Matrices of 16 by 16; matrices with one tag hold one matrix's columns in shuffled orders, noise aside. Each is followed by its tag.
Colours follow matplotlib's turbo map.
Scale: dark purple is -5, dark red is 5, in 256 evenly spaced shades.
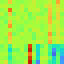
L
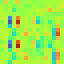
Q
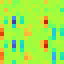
Q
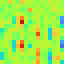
Q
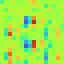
Q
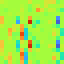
Q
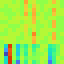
L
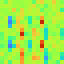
Q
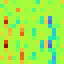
Q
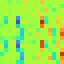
Q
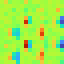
Q
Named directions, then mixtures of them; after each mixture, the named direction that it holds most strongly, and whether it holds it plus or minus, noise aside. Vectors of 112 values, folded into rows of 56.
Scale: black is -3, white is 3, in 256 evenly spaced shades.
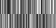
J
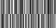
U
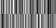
U, plus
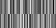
U, minus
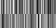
U, plus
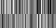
J, minus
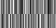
U, plus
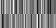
U, plus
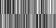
J, plus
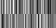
U, plus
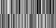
J, minus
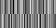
U, minus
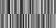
U, plus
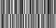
U, plus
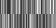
J, plus
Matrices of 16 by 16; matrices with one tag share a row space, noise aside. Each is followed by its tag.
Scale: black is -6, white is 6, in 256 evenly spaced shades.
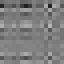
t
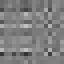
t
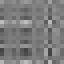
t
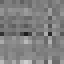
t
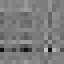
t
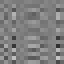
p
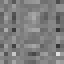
p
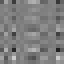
p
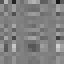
p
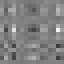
p
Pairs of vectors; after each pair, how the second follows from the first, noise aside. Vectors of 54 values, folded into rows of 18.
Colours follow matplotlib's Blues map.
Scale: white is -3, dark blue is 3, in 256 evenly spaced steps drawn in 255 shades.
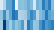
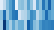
copied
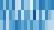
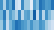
copied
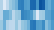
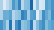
sign-scrambled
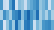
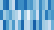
negated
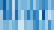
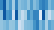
copied
